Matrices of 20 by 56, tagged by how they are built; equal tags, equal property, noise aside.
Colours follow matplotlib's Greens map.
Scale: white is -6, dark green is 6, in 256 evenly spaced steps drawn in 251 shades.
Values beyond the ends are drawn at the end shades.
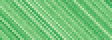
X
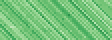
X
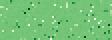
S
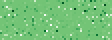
S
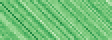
X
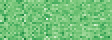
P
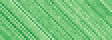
X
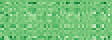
P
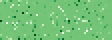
S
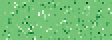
S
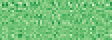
P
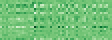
P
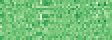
P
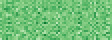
P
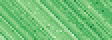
X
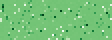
S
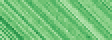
X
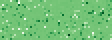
S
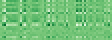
P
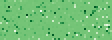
S
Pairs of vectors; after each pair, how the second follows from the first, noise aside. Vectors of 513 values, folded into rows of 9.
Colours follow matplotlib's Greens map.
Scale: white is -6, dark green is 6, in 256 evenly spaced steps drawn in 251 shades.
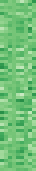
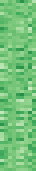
negated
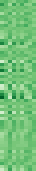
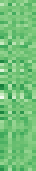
negated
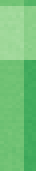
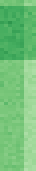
negated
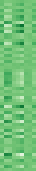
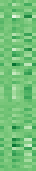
reversed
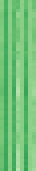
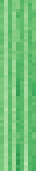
negated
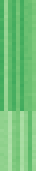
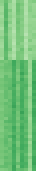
reversed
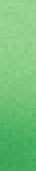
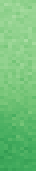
copied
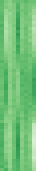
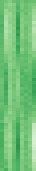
copied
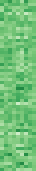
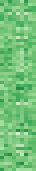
copied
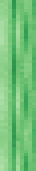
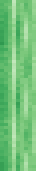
negated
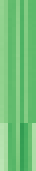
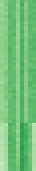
copied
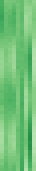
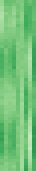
negated
